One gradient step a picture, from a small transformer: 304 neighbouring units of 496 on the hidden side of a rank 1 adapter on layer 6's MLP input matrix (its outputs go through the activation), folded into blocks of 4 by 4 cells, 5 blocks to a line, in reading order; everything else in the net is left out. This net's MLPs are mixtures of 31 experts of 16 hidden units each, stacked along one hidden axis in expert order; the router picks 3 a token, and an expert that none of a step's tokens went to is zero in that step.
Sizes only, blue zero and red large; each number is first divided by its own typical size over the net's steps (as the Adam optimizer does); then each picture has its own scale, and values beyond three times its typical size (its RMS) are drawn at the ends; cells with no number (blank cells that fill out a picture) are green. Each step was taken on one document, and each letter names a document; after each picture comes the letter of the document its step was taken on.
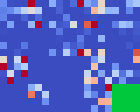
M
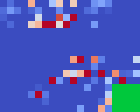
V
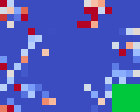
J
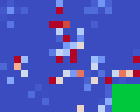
V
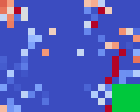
J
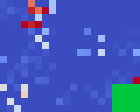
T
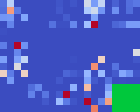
M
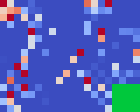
J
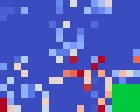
V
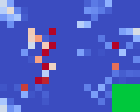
T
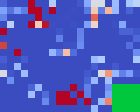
M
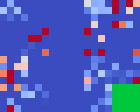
M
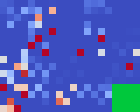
T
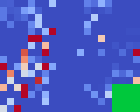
T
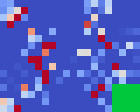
J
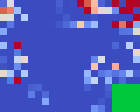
M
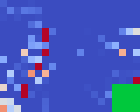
T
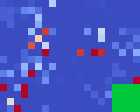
T
